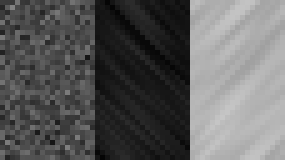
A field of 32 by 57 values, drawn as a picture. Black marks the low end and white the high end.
It is made of 1 by 3 panels. Panel 1,1: low, fine-grained. Panel 1,2: very low, slanting down to the right, faint in contrast. Panel 1,3: high, slanting up to the right, faint in contrast.
